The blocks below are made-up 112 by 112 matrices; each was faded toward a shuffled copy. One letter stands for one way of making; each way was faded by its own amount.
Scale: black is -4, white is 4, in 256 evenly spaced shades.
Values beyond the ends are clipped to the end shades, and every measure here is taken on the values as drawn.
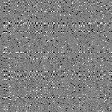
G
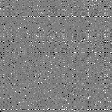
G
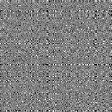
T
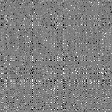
G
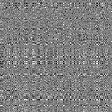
T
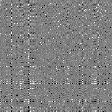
G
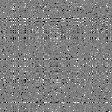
G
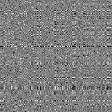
T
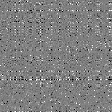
G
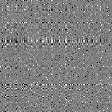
G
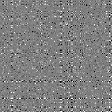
G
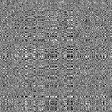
T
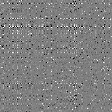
G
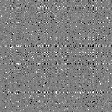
G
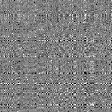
T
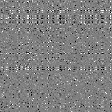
G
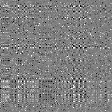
G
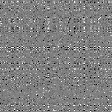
G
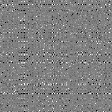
G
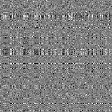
T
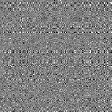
T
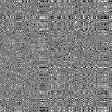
T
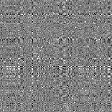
T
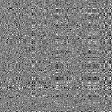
T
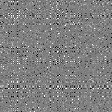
G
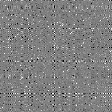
G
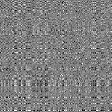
T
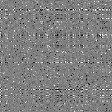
G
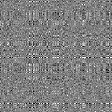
T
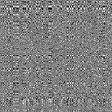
T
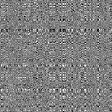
T
